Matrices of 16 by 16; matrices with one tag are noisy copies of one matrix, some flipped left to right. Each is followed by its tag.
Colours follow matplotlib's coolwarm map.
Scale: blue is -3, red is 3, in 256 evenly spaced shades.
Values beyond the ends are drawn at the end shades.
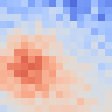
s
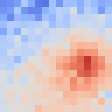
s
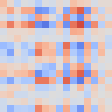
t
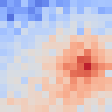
s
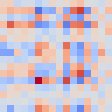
t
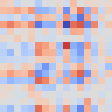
t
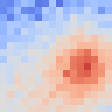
s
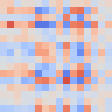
t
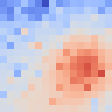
s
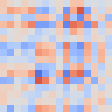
t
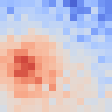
s
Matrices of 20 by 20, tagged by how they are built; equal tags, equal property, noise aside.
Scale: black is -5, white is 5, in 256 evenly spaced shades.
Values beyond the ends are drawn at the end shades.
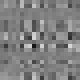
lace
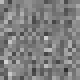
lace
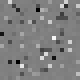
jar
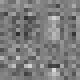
lace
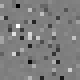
jar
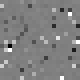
jar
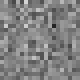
lace
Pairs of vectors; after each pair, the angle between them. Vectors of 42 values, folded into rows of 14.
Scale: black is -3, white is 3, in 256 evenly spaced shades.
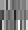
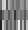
nearly parallel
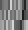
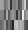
nearly opposite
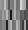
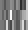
nearly opposite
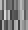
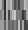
partly opposed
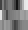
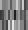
partly opposed
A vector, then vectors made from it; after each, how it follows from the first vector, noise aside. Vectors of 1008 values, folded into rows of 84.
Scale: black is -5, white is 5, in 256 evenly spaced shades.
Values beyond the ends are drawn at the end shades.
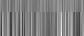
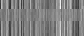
wrapped around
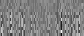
sign-scrambled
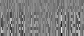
sign-scrambled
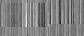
wrapped around
